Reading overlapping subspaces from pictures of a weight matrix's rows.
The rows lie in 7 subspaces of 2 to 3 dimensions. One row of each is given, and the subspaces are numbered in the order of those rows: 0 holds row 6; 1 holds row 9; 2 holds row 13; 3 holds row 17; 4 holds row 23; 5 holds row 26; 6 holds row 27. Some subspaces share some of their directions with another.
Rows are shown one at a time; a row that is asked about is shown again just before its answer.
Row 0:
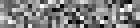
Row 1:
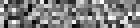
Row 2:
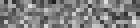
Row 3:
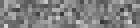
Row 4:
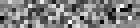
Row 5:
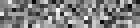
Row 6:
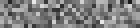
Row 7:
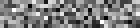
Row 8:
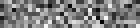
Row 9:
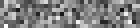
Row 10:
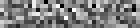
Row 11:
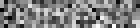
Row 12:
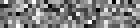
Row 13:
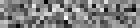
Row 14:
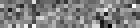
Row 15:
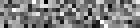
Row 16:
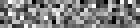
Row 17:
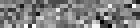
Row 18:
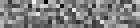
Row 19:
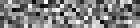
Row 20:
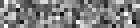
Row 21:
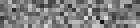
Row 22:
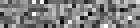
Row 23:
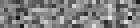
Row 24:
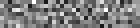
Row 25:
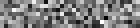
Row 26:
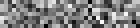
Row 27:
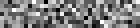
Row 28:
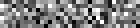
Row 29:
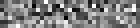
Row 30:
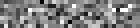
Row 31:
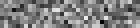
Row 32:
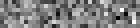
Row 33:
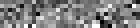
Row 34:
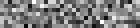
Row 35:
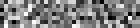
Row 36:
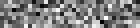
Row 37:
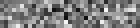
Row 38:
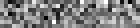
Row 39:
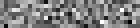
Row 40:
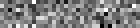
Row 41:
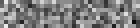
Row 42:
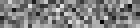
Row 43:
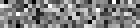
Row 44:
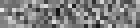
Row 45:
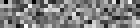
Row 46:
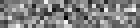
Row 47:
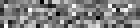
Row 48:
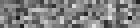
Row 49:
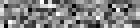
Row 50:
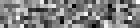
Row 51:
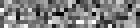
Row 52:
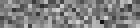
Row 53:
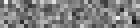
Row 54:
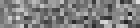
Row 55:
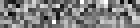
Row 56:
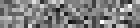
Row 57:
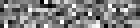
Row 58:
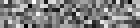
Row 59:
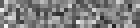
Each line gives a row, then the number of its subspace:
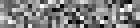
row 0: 6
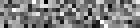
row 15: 6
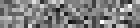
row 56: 4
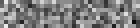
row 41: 1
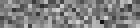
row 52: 6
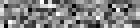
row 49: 6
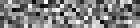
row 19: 3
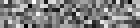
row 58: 5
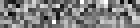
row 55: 0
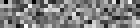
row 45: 5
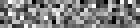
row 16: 0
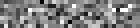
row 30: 4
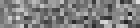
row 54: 4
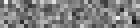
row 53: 5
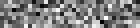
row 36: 3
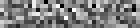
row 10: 2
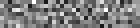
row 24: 3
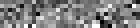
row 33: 3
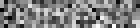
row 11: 1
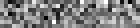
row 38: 0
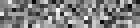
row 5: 6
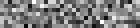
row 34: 0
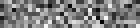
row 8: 5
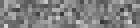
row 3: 1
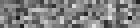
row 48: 4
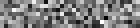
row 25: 0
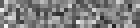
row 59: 1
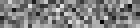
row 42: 4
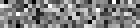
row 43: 5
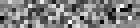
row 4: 4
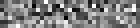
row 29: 2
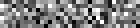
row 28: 5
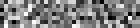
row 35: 4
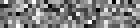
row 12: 5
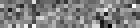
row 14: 3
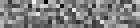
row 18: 2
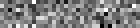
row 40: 3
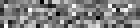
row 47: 6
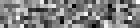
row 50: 4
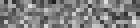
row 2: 0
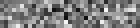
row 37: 2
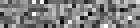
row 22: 6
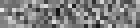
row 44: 1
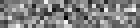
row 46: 2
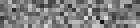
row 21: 5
